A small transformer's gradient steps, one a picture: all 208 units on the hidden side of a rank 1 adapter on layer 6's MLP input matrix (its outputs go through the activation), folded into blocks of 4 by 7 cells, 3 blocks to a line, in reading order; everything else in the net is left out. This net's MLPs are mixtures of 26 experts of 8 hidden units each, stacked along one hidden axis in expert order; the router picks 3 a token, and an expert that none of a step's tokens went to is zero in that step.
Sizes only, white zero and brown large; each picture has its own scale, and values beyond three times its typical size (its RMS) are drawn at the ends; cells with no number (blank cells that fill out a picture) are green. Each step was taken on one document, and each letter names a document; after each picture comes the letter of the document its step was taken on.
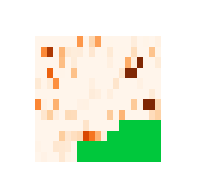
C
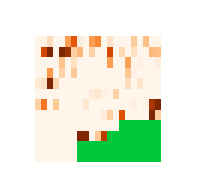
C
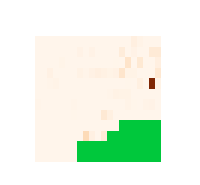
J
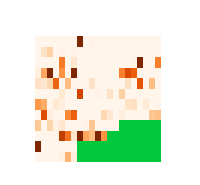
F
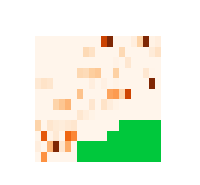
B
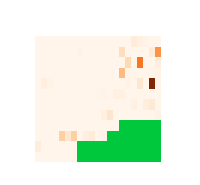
J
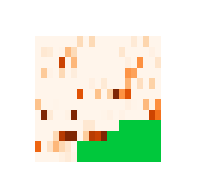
F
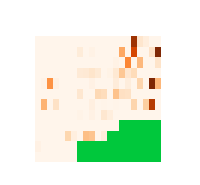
J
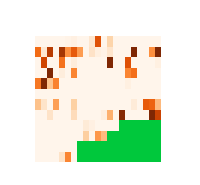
C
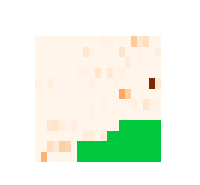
B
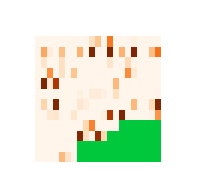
C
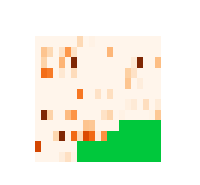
F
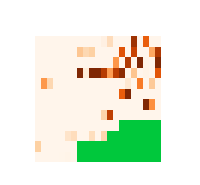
J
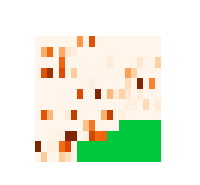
F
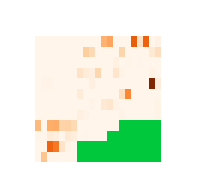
B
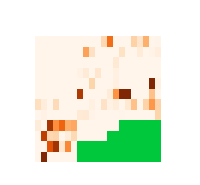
B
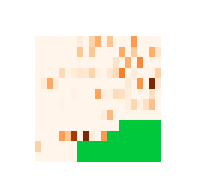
J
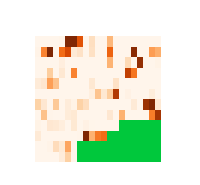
C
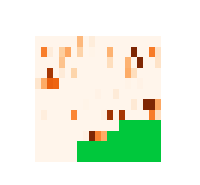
C
